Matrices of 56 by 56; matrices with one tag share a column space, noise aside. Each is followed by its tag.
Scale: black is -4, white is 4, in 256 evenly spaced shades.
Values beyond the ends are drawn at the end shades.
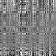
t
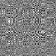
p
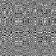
p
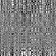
t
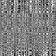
t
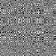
p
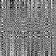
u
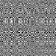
p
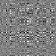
p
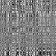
t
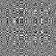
p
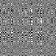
p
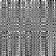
u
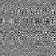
p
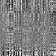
t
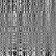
t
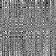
u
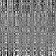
t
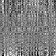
t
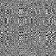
p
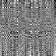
u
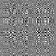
p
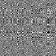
p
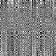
u
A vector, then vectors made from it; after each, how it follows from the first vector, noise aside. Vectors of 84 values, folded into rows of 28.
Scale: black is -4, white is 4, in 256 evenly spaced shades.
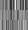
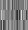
wrapped around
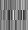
wrapped around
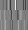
partly zeroed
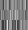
wrapped around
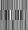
wrapped around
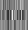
wrapped around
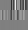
partly zeroed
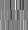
partly zeroed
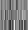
wrapped around
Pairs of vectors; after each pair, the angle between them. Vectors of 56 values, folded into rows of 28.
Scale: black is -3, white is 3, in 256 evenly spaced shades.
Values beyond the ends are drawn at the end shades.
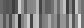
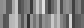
orthogonal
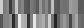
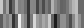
nearly parallel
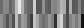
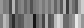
orthogonal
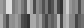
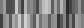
partly opposed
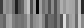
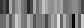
orthogonal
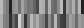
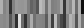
nearly parallel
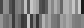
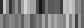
partly aligned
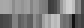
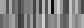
orthogonal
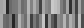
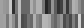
orthogonal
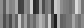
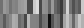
partly opposed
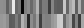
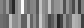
nearly opposite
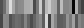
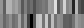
partly aligned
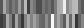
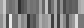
partly opposed
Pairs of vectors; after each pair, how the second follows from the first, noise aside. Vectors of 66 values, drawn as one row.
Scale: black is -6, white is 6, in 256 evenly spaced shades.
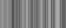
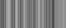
reversed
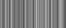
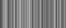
reversed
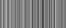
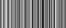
scaled up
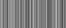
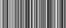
scaled up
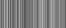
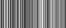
scaled up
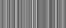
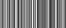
scaled up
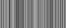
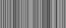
reversed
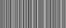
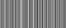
reversed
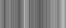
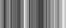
scaled up
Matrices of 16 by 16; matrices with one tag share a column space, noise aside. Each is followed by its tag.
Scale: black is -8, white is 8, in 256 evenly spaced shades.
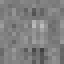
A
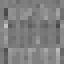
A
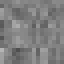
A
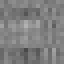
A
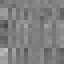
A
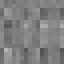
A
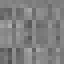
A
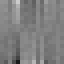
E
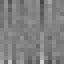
E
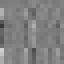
A
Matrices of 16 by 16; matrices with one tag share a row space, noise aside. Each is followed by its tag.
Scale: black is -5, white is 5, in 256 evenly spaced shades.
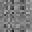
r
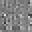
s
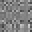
s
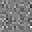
s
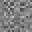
r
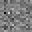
r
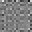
s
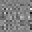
s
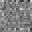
s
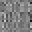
s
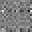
s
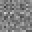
r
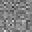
r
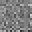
s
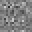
r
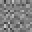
r
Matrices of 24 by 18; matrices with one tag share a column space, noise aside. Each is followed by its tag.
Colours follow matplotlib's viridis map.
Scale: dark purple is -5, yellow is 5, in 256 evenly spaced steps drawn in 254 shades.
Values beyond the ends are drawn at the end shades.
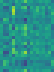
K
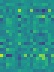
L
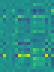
L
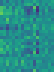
K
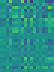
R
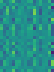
K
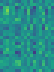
K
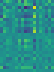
R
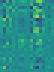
R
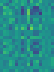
K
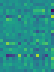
L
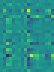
L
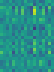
K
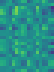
K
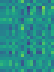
K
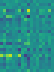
L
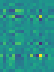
L
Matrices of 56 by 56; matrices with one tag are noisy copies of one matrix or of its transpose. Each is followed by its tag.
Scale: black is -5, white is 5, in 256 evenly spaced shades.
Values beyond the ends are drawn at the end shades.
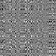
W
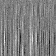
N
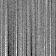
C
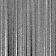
C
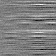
N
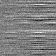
N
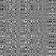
W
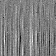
N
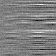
N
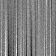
C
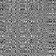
W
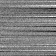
C
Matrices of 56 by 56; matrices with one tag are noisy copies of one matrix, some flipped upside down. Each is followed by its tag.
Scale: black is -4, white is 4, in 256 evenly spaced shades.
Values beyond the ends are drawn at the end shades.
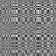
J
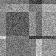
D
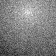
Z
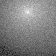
Z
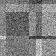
D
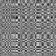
J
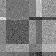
D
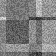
D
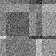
D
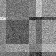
D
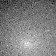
Z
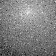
Z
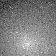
Z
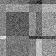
D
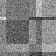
D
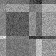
D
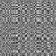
J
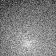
Z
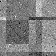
D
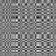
J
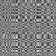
J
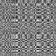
J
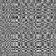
J
